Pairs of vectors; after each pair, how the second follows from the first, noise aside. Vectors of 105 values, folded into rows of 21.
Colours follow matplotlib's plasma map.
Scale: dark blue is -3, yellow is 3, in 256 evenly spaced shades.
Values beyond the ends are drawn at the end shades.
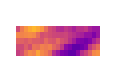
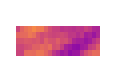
shrunk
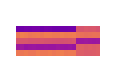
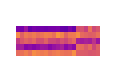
copied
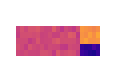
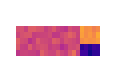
copied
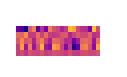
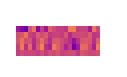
shrunk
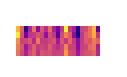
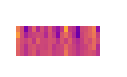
shrunk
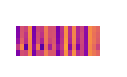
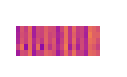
shrunk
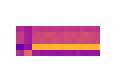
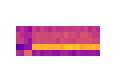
copied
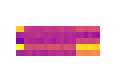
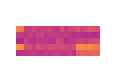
shrunk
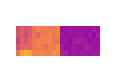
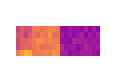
copied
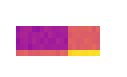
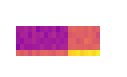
copied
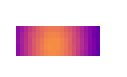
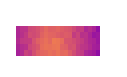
shrunk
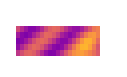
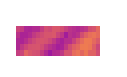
shrunk
